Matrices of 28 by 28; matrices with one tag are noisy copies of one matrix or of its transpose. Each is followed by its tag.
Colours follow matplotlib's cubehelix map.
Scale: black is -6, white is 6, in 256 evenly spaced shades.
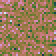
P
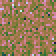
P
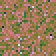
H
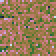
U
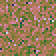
H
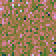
P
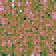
P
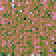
P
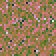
H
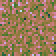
P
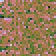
U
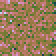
P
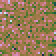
P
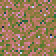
H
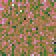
P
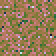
H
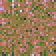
P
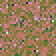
H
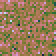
P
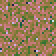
H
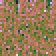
U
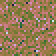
H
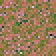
H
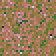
H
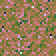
H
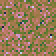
H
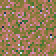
H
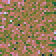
P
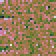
U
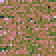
U
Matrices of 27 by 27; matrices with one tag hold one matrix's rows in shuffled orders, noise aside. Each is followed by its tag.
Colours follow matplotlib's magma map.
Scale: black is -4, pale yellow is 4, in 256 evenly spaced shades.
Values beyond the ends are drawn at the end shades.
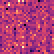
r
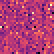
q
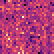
r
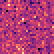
r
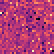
q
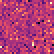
q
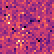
r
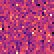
q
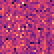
r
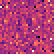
q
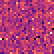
q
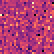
q
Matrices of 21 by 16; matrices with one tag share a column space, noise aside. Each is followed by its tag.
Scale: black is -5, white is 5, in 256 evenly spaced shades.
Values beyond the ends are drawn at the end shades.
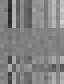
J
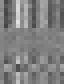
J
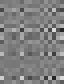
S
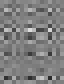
S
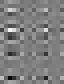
S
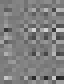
S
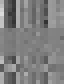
J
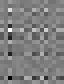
S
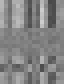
J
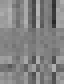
J
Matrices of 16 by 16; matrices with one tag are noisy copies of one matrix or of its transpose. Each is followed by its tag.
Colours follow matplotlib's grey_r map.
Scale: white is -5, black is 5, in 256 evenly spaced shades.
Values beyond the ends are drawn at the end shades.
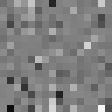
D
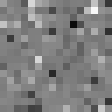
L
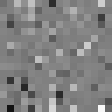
D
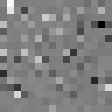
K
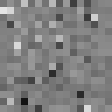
K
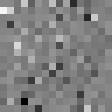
K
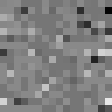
D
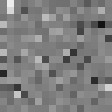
K
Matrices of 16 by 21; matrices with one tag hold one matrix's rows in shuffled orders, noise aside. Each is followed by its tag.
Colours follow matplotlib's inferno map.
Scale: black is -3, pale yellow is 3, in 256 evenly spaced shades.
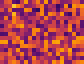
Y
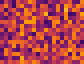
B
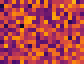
B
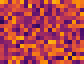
Y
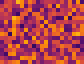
Y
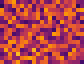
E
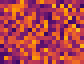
B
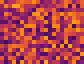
B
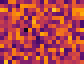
Y
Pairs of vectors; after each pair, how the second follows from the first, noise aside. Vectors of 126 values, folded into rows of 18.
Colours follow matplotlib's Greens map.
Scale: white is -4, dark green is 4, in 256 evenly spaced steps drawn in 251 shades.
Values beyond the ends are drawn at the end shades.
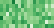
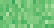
shrunk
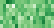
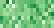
sign-scrambled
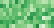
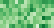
negated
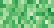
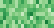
negated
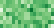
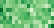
negated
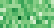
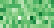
negated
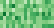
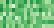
negated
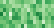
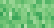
shrunk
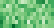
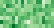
sign-scrambled
